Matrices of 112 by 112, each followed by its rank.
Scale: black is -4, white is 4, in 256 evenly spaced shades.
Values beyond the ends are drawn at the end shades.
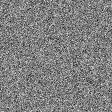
full rank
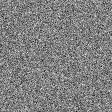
full rank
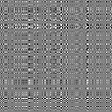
two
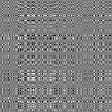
two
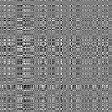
two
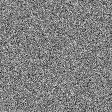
full rank
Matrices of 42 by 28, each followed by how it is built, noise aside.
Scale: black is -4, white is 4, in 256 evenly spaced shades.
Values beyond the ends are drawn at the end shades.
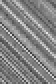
Toeplitz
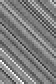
Toeplitz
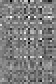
low rank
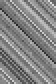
Toeplitz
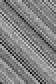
Toeplitz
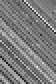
Toeplitz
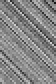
Toeplitz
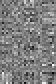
low rank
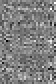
low rank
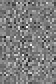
low rank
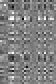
low rank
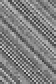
Toeplitz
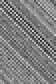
Toeplitz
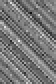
Toeplitz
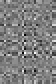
low rank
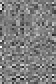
low rank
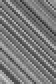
Toeplitz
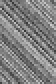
Toeplitz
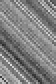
Toeplitz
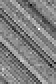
Toeplitz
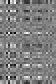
low rank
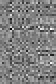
low rank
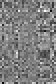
low rank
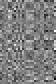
low rank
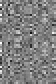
low rank
